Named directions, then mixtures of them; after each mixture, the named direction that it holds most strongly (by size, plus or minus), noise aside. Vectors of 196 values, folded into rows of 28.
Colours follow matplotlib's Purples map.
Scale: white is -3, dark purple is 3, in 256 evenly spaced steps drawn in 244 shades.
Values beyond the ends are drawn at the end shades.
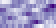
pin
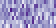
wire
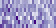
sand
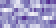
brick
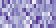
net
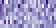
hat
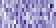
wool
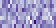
sand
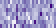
wool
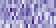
wire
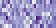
net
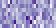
net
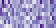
net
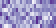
net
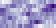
pin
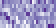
net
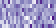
net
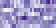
brick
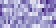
brick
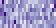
wool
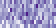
wire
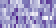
brick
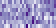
wire
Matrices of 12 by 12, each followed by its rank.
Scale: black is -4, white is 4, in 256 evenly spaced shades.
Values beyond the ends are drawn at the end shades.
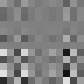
one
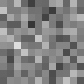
full rank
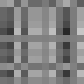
one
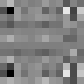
two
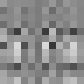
two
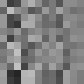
two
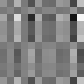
one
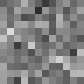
full rank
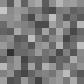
full rank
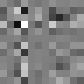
two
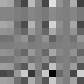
one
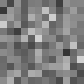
full rank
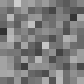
full rank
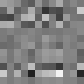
two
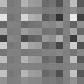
one
